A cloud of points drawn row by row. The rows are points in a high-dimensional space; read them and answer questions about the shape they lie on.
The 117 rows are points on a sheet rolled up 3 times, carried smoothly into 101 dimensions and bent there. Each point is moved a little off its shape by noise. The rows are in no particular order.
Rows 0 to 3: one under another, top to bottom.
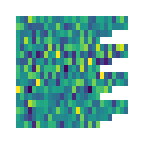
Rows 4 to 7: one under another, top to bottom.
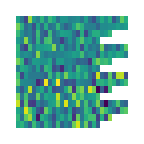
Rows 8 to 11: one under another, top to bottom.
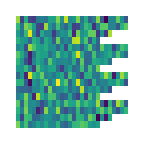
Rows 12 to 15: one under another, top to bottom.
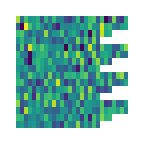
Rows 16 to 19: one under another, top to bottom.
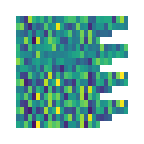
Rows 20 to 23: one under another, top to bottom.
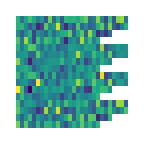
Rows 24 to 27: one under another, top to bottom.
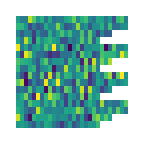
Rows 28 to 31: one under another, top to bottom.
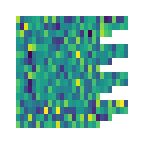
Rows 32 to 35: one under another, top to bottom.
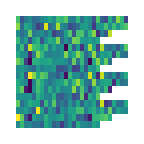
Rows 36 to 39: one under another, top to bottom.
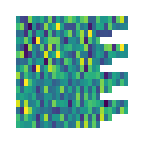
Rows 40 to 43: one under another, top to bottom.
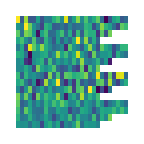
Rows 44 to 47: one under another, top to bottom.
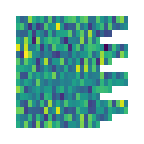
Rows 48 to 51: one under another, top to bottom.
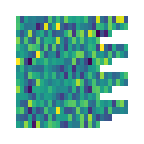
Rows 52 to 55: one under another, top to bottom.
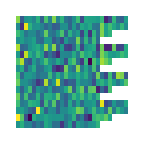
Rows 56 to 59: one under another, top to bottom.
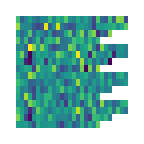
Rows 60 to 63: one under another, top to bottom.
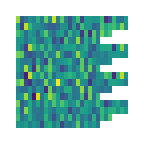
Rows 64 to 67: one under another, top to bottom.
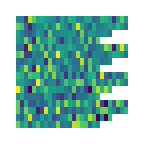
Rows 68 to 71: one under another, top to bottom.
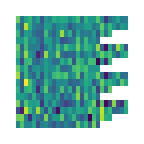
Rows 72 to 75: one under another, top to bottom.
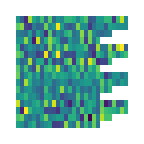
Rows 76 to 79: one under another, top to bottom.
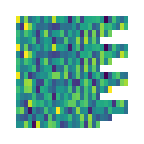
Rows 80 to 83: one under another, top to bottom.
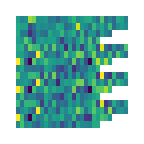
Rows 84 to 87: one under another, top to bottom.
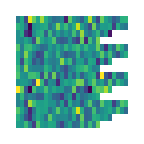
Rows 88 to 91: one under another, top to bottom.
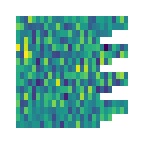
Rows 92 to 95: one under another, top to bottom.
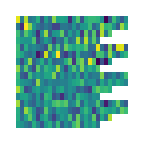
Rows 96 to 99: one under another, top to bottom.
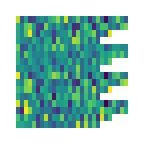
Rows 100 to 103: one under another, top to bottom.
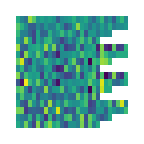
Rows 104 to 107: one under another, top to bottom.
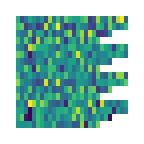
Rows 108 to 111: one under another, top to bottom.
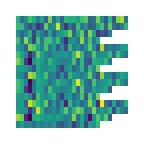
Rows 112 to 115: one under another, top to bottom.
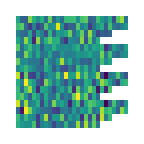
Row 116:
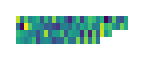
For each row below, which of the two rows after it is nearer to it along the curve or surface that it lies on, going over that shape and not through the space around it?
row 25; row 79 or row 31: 31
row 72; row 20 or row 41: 20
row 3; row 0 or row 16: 0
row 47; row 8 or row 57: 57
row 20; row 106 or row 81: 106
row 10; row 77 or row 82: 82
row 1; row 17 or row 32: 32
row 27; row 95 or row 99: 95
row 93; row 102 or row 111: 102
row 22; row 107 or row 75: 107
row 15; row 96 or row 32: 32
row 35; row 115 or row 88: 88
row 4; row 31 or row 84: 84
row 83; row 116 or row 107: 107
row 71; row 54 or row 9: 54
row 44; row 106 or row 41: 106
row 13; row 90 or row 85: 90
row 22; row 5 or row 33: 5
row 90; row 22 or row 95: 95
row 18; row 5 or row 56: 56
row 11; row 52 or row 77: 52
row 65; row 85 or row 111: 111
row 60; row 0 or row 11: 11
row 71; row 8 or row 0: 8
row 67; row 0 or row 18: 18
